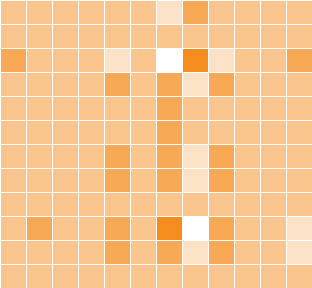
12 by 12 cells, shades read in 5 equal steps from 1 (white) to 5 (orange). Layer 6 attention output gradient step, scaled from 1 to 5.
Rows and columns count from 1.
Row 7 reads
3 3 3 3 4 3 4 2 4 3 3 3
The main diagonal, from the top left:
3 3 3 3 3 3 4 2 3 3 3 3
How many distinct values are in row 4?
3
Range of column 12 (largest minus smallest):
2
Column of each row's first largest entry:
8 1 8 5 7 7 5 5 1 7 5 1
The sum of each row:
36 36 36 38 37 37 38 38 36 38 37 36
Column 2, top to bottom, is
3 3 3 3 3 3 3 3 3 4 3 3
